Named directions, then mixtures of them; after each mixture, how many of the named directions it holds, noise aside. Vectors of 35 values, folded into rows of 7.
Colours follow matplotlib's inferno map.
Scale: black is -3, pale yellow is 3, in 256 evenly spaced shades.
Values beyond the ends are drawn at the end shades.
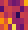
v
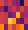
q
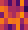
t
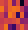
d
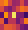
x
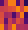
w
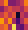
two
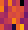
three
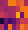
three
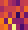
three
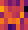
two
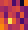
three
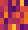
three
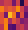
one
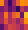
two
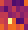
two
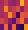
two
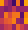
two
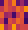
one
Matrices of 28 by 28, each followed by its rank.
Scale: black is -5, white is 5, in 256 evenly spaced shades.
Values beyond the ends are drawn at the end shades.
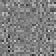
five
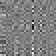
three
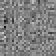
five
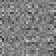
five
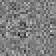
five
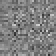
five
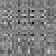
three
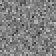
full rank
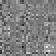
five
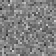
full rank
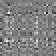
three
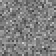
full rank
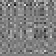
three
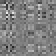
three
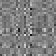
three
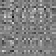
three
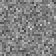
full rank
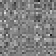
five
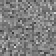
full rank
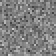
full rank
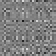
three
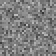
full rank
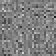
five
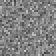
full rank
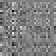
three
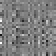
three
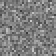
full rank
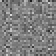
five
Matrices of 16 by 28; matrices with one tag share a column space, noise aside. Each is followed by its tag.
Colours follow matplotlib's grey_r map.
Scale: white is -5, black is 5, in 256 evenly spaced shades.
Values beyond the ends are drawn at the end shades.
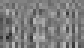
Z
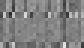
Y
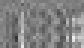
Z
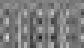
Z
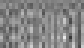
Z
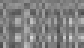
Z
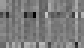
Y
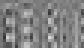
Z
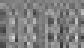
Z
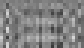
Z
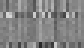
Y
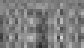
Z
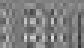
Z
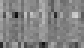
Y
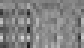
Z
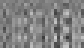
Z
